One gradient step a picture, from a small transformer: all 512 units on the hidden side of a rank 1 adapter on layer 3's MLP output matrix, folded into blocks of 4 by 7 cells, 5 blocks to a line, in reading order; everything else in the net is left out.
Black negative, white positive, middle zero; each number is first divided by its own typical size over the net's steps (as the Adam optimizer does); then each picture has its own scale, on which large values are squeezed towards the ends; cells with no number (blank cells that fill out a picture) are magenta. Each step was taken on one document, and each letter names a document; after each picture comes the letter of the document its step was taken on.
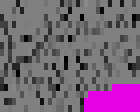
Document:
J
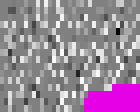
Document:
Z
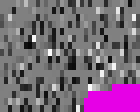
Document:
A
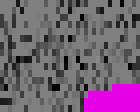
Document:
J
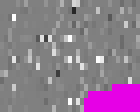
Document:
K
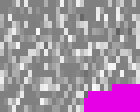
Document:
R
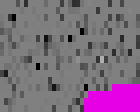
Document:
K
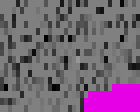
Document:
J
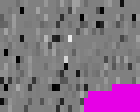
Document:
J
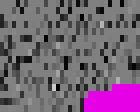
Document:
J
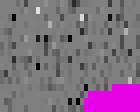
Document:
K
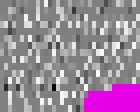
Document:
Z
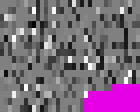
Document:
A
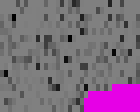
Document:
K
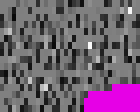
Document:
A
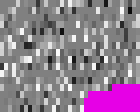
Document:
A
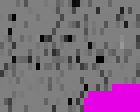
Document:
K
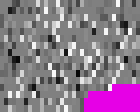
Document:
Z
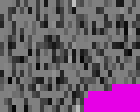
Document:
Z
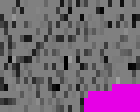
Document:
J
